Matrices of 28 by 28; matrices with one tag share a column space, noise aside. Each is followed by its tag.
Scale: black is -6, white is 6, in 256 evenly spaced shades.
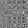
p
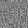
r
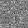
p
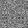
p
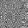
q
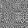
q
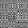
q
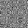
p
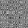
p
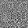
q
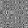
p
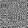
q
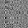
p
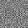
r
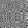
q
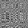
q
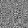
r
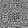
q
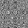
p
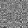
q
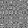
p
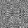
r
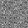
p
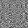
q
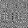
q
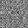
p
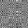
r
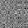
p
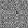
p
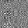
r
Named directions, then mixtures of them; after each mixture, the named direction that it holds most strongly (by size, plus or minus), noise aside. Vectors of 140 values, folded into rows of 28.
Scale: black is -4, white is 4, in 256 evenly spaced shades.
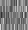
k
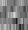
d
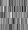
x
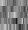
d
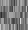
k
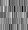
x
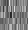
x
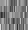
k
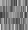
k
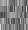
k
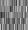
k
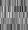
k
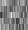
d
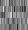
x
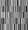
k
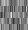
x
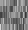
k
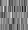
x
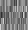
k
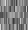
k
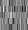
x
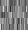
x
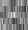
d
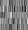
x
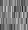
x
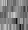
d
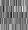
x
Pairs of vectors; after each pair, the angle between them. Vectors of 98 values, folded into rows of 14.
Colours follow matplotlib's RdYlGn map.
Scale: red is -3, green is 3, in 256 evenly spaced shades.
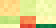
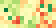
partly opposed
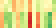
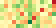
partly opposed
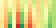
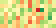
partly aligned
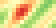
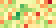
partly opposed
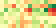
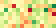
nearly parallel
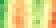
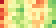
nearly opposite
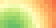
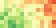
nearly parallel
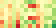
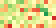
orthogonal
